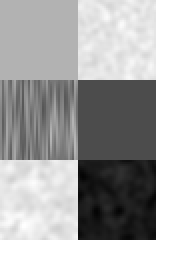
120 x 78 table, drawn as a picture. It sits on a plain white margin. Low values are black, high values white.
The table splits into 3 rows of 2 panels. Panel 1,1: high, flat. Panel 1,2: very high, blotchy, faint in contrast. Panel 2,1: middling, streaked downward. Panel 2,2: low, flat. Panel 3,1: very high, blotchy, faint in contrast. Panel 3,2: very low, blotchy, faint in contrast.
